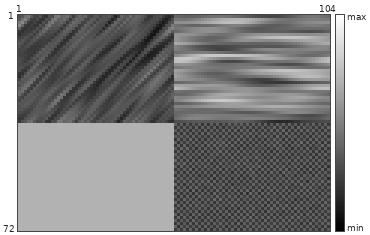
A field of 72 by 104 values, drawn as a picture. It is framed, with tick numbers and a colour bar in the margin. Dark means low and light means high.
The table splits into 2 rows of 2 panels. Panel 1,1: low, slanting up to the right. Panel 1,2: middling, streaked across, strong in contrast. Panel 2,1: high, flat. Panel 2,2: low, checkered.
